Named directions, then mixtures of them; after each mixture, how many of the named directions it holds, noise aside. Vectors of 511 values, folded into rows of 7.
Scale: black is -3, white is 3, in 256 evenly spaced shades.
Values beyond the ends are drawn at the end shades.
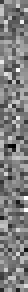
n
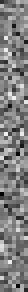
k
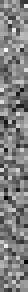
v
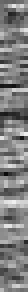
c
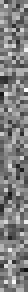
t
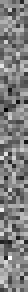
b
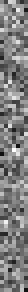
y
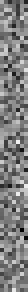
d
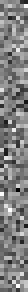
two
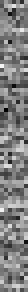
two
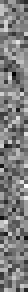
three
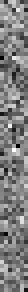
one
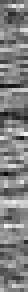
one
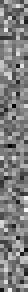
two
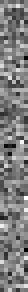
three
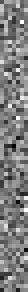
one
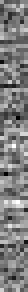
two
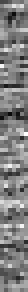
one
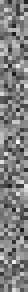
one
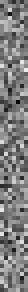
two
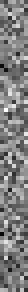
two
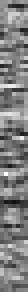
one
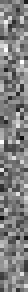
three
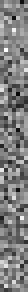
two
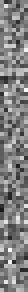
one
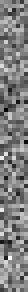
one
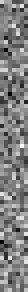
three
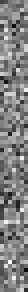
three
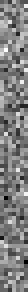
three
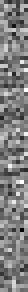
three
